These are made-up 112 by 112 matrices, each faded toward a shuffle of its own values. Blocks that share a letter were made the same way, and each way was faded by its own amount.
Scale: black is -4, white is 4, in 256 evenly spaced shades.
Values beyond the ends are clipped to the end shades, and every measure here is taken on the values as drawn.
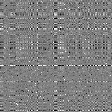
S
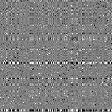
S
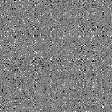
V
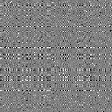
S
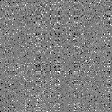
V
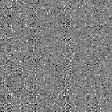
V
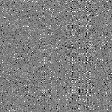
V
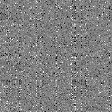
V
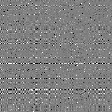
S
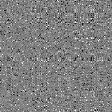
V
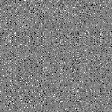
V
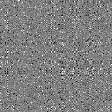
V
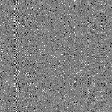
V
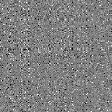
V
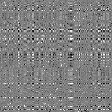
S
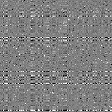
S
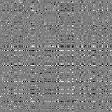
S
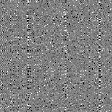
V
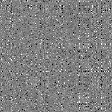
V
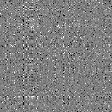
V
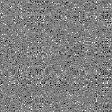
V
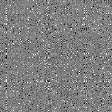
V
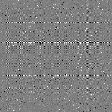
S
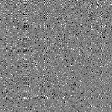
V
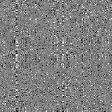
V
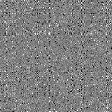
V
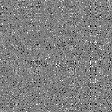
V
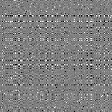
S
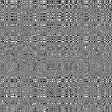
S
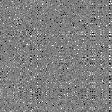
V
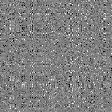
V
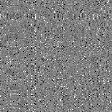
V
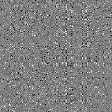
V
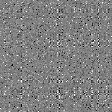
V
